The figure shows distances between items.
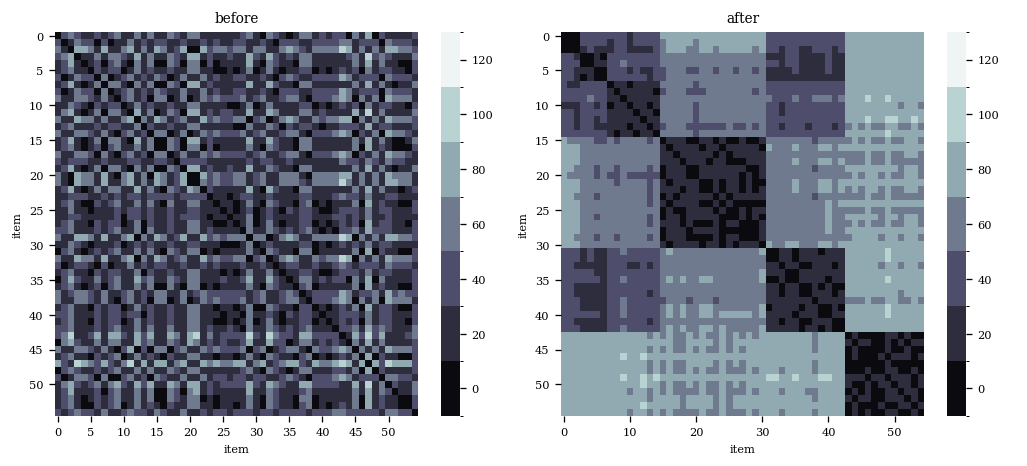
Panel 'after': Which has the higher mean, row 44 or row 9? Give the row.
44
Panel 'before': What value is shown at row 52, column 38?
60
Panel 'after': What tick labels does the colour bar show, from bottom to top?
0, 20, 40, 60, 80, 100, 120
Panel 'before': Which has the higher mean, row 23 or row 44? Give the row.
44
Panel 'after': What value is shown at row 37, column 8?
40
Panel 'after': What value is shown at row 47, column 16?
80
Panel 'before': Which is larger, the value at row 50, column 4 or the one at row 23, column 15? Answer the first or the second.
the second
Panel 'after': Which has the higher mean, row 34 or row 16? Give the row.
16
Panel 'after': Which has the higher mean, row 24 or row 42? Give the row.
24
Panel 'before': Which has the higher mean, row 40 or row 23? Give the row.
23
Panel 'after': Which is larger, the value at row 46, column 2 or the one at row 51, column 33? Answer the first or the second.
the first
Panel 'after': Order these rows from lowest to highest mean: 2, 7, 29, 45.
29, 7, 2, 45
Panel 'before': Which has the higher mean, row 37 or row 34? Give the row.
37
